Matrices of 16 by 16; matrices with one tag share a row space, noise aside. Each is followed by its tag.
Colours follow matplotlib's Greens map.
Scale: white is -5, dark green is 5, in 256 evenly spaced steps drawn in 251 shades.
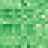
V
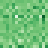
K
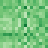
V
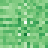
V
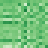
V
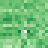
V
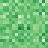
K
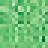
K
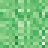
K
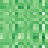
K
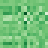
V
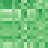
V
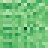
V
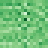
V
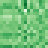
V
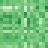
V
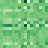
V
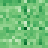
V
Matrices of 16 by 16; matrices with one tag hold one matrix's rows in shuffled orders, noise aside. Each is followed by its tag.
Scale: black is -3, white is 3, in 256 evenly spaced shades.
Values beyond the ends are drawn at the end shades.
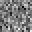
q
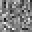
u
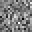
q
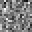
u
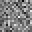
q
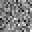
q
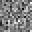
q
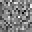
q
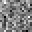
u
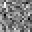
u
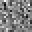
u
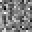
u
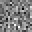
q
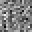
u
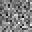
q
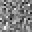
u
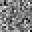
u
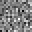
q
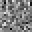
u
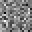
u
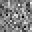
q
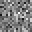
q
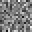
q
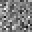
u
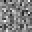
u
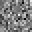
q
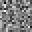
u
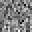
q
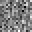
q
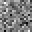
u
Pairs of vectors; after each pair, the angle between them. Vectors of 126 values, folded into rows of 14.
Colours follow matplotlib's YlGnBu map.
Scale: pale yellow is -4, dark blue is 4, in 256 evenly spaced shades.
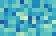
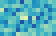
nearly parallel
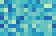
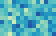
orthogonal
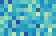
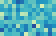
partly opposed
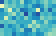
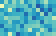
partly aligned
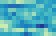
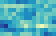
nearly opposite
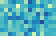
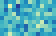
partly opposed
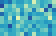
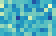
nearly opposite
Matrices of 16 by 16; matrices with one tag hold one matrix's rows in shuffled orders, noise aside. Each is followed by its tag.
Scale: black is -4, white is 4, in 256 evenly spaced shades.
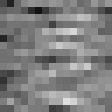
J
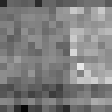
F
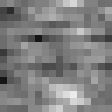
J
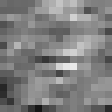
J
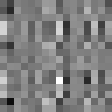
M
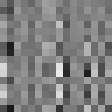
M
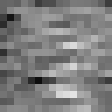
J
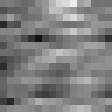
J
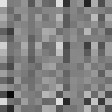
M
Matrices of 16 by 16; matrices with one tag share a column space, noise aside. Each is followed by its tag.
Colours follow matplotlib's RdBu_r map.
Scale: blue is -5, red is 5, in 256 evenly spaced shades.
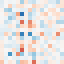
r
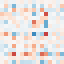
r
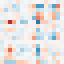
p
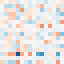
r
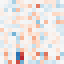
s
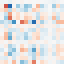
p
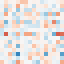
r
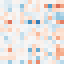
p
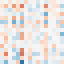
s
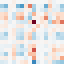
p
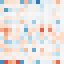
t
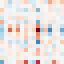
t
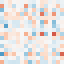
r
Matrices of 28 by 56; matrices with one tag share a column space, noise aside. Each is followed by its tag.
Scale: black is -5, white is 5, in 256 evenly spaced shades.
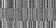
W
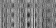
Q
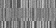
W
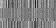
W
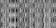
Q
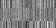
W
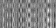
Q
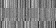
W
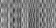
Q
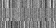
W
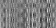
Q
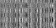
Q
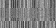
W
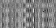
Q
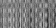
Q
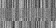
W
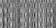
Q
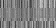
W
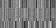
W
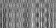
Q
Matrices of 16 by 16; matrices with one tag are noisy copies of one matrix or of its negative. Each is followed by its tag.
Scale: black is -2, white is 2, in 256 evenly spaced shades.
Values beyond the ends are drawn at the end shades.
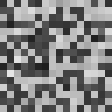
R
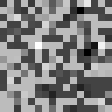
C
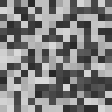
C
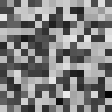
R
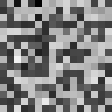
R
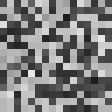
C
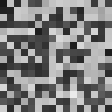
R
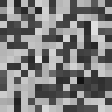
C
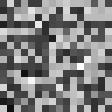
R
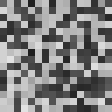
C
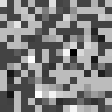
C
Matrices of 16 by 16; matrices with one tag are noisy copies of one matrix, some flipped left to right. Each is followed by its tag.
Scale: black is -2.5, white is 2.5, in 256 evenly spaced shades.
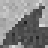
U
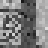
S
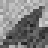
U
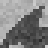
U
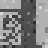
S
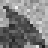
U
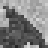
U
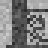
S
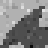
U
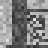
S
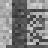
S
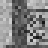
S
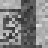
S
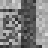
S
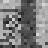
S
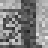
S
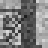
S
